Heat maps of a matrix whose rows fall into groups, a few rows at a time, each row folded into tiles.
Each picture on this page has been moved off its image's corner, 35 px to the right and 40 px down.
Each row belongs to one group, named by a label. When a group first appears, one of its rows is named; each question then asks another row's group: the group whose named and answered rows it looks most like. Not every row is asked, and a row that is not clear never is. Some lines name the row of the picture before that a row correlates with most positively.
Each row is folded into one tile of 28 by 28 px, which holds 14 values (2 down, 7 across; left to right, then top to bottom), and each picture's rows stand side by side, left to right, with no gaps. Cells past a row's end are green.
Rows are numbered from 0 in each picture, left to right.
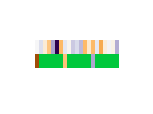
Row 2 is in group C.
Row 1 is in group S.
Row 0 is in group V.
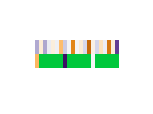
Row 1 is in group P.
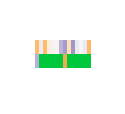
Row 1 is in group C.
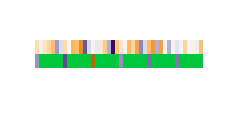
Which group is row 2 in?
V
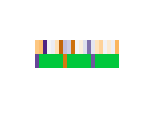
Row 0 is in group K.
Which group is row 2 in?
P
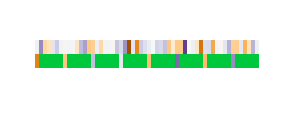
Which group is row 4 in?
S
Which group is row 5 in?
K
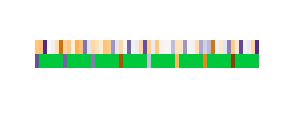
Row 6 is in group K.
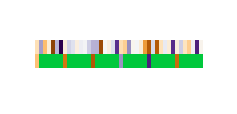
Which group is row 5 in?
V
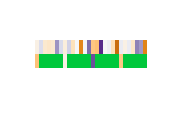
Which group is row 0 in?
V
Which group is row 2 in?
K
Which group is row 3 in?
V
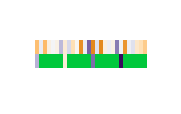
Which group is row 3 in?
P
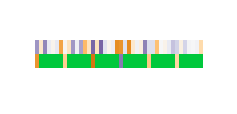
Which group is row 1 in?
S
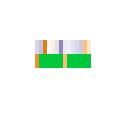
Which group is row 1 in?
S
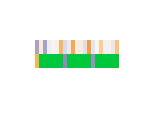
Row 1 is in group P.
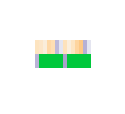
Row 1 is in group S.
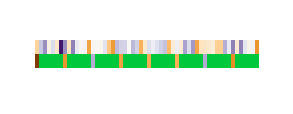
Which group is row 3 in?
S
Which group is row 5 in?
S
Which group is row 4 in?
S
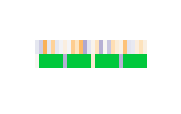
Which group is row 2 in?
S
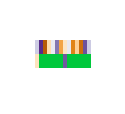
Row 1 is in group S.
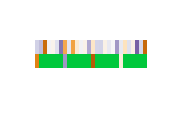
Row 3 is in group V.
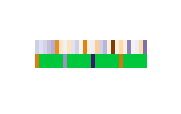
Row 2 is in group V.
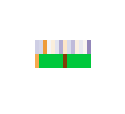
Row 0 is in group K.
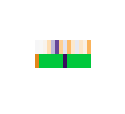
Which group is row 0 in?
V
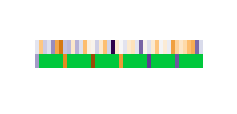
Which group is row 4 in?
P
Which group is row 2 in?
V
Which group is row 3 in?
V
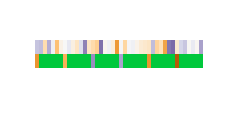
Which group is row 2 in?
K
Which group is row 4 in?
V
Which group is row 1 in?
V
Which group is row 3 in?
P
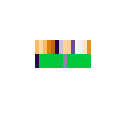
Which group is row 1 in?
K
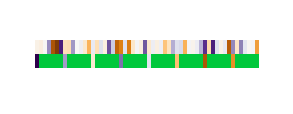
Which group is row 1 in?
K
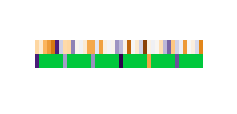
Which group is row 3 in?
P
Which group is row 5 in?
P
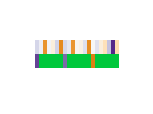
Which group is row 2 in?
V
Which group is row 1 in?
P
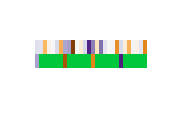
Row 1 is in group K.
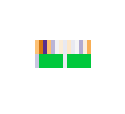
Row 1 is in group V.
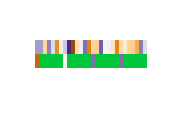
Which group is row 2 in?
K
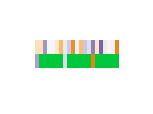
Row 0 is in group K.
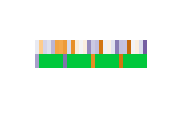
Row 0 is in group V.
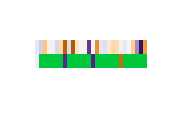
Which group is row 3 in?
V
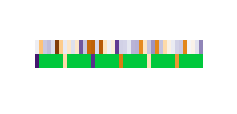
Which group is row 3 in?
S
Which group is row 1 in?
V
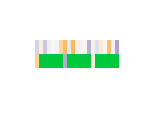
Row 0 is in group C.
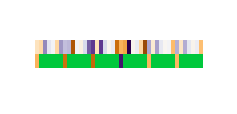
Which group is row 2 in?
C
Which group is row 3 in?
K
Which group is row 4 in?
C
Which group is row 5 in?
C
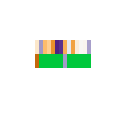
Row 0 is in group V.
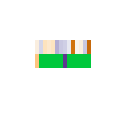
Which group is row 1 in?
P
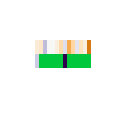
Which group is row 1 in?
P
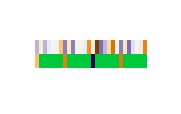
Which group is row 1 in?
C
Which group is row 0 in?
C
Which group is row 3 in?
C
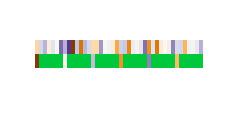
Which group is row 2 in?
K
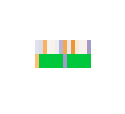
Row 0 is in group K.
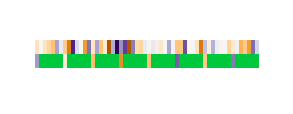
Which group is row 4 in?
V
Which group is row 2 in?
V
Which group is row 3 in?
S
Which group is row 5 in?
K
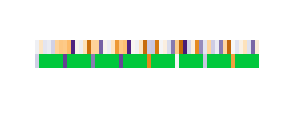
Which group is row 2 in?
K
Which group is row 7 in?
V
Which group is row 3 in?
K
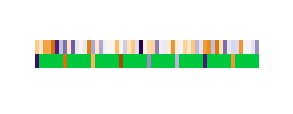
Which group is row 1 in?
C
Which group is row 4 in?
K
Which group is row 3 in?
V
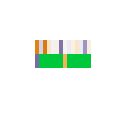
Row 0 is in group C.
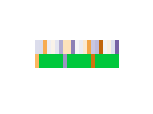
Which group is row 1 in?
K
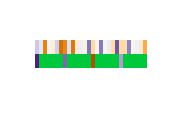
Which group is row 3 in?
K
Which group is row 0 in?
P
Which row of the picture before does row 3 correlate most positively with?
1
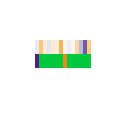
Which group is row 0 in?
P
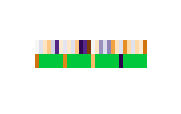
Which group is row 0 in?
V
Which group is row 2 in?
S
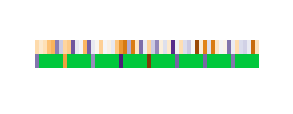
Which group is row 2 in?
P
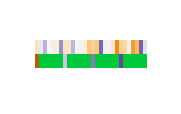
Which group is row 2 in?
K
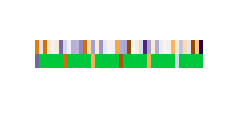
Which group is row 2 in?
C
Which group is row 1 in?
S
